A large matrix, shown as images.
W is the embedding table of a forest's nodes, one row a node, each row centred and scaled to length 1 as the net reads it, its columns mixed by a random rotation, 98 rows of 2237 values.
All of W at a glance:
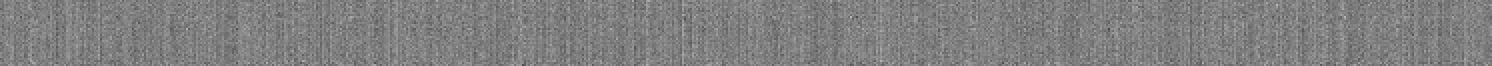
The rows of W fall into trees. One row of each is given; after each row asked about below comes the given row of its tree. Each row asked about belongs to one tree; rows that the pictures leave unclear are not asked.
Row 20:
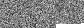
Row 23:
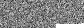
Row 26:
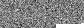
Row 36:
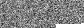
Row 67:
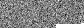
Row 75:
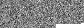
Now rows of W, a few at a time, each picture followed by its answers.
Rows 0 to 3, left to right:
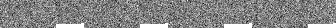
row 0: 20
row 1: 20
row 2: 23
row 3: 36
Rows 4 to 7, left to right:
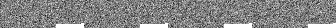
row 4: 67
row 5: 75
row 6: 23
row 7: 23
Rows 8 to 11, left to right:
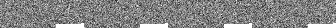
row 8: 36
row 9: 20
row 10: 20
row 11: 23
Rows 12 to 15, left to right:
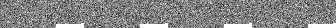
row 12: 67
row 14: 75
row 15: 20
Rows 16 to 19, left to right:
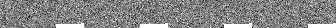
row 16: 36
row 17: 67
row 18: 26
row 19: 36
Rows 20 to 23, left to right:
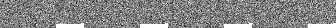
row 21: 23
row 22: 36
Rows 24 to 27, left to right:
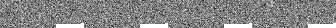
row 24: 26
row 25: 26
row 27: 26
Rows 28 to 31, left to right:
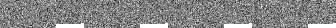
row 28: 67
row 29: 20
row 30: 20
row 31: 36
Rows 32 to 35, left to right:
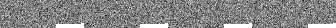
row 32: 67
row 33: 75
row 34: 36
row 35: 36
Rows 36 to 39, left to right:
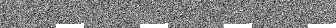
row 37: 20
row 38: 23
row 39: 23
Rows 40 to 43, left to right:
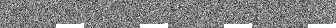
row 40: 67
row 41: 23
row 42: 36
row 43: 36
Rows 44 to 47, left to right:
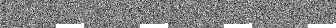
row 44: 36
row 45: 67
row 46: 36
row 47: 67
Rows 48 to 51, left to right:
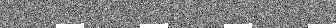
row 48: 20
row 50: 36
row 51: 36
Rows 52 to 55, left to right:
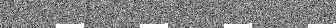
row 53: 36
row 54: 23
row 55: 67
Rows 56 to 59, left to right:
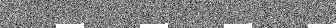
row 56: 26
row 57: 75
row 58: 23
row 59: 23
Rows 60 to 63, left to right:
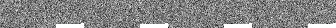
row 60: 26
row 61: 67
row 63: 23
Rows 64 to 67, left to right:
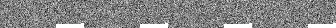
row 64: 67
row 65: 75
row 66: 36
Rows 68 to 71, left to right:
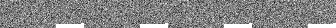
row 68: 26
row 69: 23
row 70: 26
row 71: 23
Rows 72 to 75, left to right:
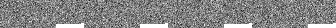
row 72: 67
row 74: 20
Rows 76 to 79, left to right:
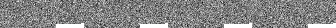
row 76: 67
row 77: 26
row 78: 20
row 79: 23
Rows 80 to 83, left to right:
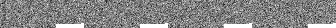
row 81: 23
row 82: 23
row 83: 23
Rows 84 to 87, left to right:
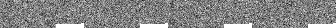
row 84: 23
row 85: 26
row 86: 36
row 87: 23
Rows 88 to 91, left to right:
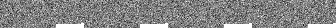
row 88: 75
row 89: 20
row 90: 67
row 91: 67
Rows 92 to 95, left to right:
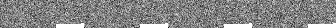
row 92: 20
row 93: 36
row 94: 36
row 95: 36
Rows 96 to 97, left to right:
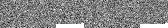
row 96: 75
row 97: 20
